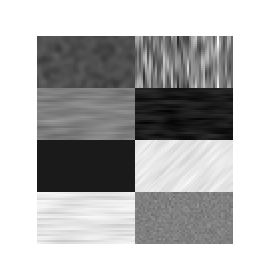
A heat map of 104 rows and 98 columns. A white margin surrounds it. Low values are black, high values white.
It is made of 4 by 2 panels. Panel 1,1: low, blotchy, faint in contrast. Panel 1,2: middling, streaked downward, strong in contrast. Panel 2,1: middling, streaked across, faint in contrast. Panel 2,2: very low, streaked across, faint in contrast. Panel 3,1: very low, flat. Panel 3,2: very high, slanting up to the right, faint in contrast. Panel 4,1: very high, streaked across, faint in contrast. Panel 4,2: middling, fine-grained, faint in contrast.
